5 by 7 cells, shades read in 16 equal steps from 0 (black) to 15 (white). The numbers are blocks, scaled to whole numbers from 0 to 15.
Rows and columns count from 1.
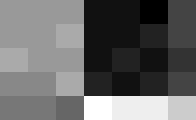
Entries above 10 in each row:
0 0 0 0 4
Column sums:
43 42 44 20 19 19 27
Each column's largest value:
10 9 10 15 14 14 12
